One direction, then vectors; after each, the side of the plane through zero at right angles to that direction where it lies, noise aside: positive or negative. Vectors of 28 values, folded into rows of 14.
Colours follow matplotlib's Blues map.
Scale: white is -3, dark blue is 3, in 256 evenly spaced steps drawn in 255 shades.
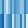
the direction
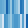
negative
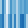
positive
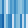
positive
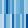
negative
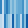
negative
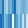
positive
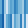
positive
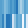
positive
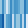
positive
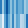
negative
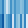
positive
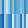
positive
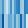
positive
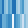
positive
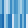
positive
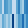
negative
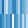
positive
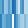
positive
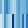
negative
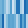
positive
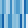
positive
